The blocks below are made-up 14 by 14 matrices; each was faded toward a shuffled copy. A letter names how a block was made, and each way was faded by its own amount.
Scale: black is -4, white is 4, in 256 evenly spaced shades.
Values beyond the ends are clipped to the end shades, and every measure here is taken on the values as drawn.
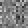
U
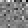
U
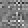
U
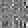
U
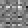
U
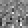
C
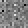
C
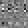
U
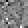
C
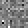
C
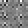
U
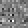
U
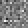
C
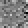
C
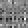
U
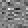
U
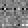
U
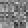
U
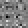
U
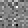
U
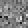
C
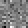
U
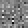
C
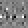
U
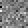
C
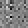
U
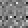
U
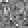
C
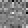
U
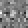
U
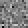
C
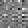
U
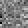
C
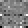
U
